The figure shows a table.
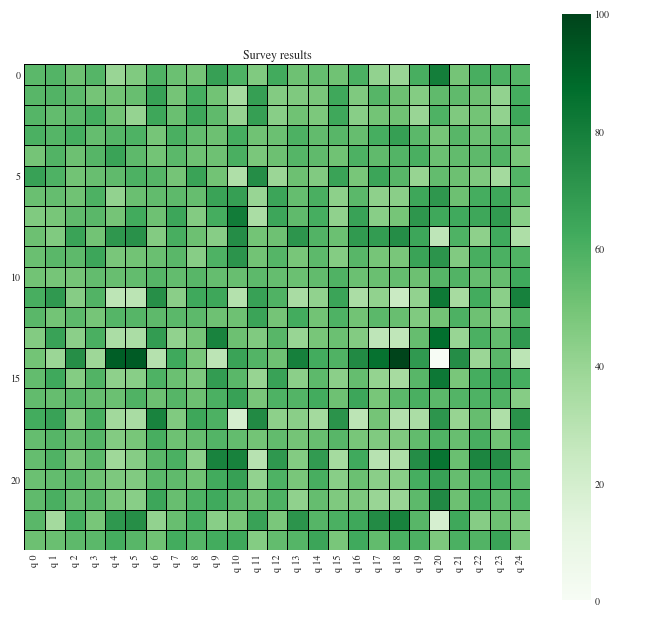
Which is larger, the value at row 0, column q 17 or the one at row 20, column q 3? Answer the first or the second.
the second
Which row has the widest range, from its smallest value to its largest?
14
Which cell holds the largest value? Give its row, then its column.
14, q 18
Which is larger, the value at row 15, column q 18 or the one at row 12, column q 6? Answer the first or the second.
the second
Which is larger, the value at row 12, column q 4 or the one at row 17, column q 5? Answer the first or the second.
the first
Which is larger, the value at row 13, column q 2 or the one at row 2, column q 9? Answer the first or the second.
the second
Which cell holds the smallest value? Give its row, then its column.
14, q 20
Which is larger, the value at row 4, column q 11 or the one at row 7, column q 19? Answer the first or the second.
the second
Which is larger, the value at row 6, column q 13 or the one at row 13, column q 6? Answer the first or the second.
the second
